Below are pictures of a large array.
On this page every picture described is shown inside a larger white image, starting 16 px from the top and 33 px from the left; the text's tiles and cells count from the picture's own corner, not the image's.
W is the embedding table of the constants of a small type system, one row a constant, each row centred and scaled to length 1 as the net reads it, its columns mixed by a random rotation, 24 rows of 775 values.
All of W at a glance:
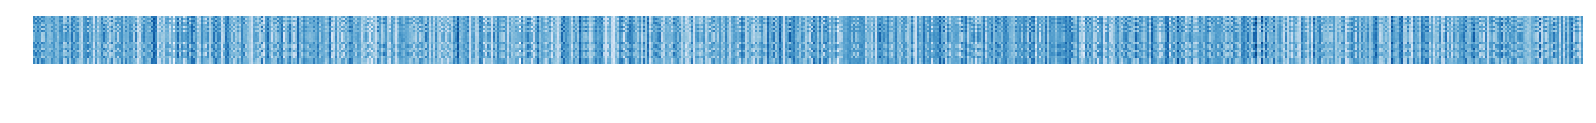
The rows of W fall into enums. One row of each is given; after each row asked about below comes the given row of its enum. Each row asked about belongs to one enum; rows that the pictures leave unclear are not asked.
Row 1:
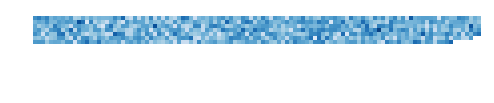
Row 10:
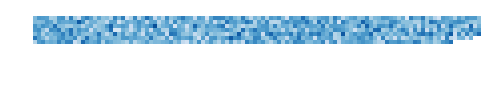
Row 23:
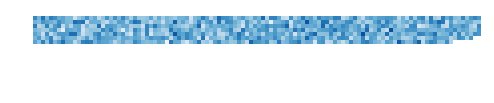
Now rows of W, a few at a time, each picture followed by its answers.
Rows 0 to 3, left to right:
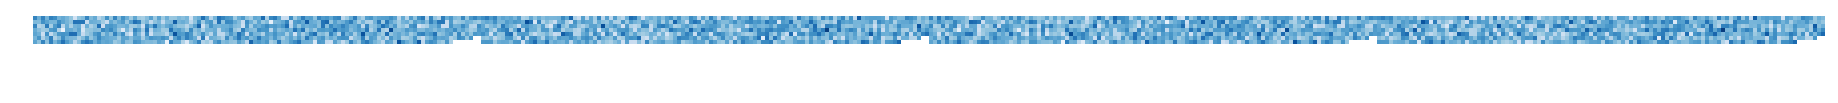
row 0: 23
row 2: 23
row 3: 1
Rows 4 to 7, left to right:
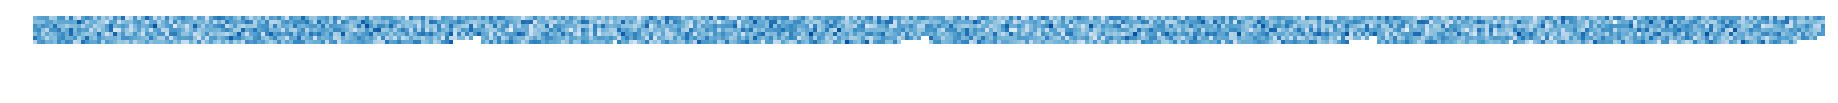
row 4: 10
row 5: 23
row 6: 10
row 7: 23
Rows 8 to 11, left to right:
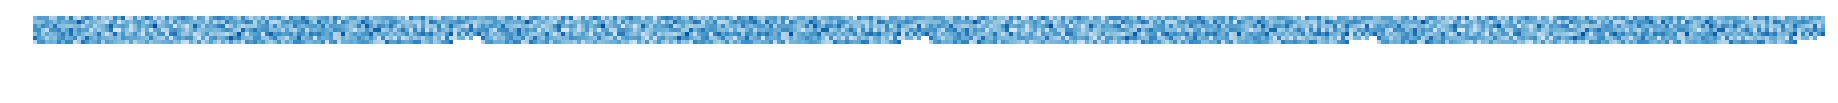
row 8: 10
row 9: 10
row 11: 10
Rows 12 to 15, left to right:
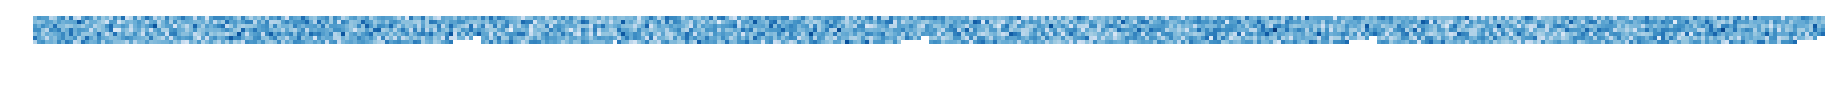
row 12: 10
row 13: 23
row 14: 1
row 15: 1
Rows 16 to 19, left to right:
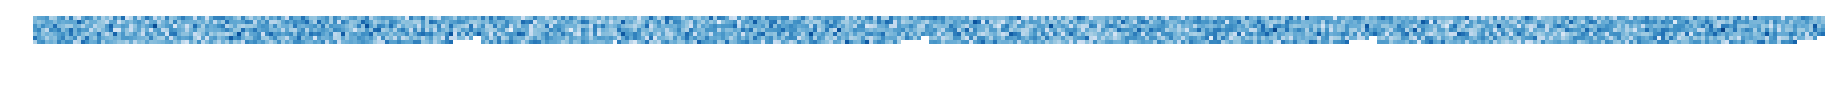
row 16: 10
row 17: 23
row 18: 1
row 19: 1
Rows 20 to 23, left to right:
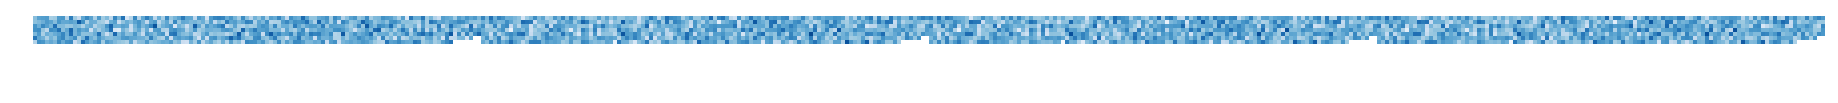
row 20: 10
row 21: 23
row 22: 23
